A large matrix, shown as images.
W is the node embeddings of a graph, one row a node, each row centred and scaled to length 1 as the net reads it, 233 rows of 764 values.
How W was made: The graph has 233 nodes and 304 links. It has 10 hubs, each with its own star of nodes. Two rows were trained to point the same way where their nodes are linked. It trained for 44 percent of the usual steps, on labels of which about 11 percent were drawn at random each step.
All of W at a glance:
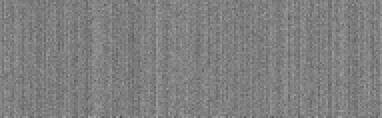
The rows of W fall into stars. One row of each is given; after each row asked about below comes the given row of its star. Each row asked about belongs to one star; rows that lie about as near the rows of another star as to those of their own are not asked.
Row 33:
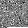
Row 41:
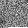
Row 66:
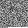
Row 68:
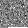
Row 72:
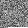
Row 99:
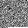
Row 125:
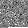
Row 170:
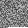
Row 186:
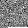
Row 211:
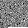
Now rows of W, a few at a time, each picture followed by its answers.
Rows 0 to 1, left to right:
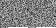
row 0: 41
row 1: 41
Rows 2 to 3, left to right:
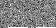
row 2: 99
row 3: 211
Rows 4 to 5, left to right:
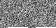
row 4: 72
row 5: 41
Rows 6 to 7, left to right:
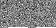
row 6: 41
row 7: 170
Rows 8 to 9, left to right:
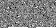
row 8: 125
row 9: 125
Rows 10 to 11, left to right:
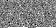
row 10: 170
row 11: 170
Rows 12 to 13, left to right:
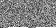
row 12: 125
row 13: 68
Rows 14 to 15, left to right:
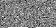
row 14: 41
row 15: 186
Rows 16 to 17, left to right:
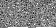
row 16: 72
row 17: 41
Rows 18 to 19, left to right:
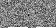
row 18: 66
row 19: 211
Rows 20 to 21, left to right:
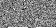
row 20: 68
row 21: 186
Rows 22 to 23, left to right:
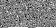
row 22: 41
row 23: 186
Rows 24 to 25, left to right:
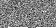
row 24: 66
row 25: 170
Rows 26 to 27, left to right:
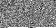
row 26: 68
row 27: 99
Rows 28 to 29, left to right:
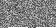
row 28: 72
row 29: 211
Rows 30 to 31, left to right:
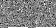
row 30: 72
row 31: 186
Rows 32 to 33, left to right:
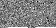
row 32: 186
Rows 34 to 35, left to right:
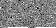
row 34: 186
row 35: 99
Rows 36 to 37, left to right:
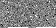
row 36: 66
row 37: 41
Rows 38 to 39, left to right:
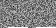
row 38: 72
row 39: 68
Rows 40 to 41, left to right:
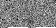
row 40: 211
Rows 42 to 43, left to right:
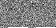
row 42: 66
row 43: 66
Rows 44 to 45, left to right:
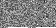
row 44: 72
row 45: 66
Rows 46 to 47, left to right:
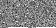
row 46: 99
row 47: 66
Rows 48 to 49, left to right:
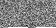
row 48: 66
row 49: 170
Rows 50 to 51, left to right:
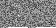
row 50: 125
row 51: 170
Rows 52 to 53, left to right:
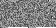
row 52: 186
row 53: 125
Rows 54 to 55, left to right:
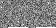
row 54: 125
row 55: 68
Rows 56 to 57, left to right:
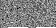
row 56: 41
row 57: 125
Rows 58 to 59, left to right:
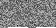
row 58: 66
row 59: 72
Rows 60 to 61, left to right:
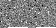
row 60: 68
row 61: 41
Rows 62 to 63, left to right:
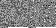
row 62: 66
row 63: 99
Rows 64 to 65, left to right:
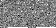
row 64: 72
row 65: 33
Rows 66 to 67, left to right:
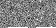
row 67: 170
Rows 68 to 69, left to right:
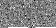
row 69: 72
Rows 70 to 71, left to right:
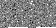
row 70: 99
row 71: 33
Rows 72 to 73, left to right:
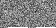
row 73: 125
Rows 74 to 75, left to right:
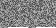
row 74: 66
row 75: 68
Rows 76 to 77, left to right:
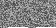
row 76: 170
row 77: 66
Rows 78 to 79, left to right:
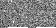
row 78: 33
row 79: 33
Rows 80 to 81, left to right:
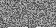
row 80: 66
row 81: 33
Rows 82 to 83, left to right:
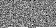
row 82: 99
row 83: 72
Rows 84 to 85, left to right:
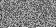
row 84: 186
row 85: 66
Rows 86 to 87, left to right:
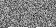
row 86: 211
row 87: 211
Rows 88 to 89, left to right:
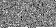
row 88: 72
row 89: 99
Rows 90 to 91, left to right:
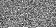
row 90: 170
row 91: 41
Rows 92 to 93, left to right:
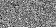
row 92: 170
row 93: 66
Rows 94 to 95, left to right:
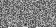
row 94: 99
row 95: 33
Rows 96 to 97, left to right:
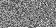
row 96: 66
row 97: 66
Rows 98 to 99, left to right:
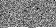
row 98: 170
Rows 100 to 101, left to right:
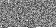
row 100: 66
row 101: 99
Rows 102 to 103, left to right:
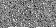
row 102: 211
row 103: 72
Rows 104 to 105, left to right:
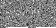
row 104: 72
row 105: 99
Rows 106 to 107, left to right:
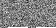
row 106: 72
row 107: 211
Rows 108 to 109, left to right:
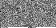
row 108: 125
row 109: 41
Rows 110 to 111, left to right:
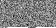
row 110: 72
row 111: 72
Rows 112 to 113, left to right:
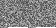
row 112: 41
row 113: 186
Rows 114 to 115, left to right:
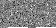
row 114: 170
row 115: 33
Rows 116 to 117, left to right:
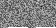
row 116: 125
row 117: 72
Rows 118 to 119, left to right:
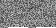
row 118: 41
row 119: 68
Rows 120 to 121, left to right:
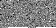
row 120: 186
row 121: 211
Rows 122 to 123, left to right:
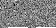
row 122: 186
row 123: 211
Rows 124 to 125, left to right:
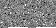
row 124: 211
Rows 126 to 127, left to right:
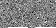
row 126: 66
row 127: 125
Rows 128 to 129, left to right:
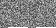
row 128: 211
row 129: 170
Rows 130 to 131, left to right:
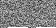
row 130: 33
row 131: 125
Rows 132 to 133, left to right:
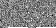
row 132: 186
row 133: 125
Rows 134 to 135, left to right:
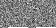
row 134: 41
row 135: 99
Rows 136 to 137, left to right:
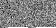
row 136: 186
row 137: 186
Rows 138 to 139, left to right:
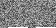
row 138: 68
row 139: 99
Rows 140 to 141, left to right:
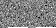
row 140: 186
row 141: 186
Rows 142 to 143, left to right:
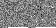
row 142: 186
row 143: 68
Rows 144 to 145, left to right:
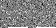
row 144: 72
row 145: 99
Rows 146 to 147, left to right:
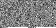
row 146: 186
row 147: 72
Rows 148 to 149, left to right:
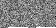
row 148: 72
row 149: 68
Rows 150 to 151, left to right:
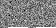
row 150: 211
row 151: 66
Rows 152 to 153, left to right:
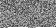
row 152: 66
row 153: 99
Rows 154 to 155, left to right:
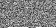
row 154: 68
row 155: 72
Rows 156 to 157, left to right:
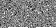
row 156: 99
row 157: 170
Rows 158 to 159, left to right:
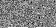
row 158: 72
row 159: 41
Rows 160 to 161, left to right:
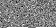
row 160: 125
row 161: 66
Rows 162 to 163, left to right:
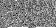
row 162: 68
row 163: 68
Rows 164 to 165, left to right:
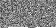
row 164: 68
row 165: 99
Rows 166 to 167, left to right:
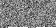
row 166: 33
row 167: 170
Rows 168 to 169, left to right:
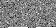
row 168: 186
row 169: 211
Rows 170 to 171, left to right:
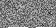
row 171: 211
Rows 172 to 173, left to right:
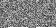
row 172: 72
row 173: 68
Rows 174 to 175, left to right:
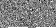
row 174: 186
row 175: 170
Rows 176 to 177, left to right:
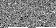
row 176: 72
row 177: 72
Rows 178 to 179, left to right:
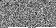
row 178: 186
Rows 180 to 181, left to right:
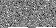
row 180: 41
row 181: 68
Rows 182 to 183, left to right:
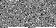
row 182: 186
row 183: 186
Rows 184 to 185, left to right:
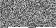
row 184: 68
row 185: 99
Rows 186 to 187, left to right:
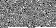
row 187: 33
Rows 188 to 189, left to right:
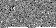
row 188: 68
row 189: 33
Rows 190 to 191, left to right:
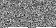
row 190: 66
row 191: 170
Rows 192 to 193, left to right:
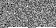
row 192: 66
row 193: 41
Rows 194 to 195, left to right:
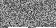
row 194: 33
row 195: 186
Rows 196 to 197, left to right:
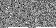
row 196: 68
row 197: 72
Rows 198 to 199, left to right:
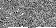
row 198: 170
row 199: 41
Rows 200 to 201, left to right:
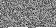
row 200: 211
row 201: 211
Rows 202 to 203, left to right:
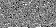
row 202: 186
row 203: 125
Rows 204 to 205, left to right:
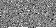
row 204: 33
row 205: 211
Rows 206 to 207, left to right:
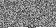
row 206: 170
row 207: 99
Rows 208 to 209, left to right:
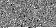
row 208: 66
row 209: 211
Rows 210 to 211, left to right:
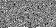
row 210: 99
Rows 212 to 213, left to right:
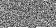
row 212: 66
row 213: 68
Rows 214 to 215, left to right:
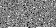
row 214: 72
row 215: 211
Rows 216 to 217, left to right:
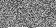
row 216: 170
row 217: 66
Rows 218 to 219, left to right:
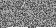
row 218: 99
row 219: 33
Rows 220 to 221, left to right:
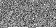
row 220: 125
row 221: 41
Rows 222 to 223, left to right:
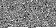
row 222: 72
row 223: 66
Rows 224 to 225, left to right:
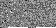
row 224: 99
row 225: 186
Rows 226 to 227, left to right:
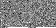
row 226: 33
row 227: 211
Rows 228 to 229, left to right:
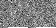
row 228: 170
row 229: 41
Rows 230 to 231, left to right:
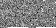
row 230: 211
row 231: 68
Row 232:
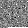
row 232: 125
